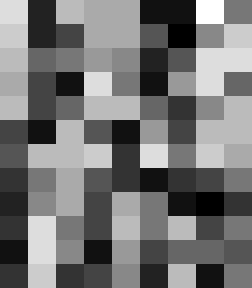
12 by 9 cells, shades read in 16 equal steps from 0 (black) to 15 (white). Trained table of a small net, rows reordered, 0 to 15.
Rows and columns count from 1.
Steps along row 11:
up down down up down up same down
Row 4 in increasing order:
1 1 4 6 7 9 10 13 13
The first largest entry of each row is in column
8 1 8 4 1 3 6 3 3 2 2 2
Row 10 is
3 13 7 4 11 7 11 4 7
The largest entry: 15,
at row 1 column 8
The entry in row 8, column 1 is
3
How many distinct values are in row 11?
7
